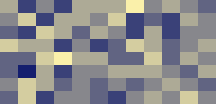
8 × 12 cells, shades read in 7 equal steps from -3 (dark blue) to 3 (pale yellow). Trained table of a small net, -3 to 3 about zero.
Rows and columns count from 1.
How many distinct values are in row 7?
4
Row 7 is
0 2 1 -1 0 -1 0 -1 0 1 0 -1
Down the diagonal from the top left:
1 2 2 -2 1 0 0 0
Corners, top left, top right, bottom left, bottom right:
1 -1 -1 0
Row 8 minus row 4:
-3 1 -3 2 0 1 -1 -2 0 1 2 -1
